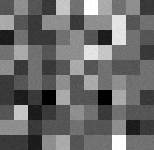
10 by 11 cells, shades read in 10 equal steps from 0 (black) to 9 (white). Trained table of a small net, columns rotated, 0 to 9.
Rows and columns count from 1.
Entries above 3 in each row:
7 7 5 9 5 7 3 4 4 7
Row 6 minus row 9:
-3 -2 2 0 2 -1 3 1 0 3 2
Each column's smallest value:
1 1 1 0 3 2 3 0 3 1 2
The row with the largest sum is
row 4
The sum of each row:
50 48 37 52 39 43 29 37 36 44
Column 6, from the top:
4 2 5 5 6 3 3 5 4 3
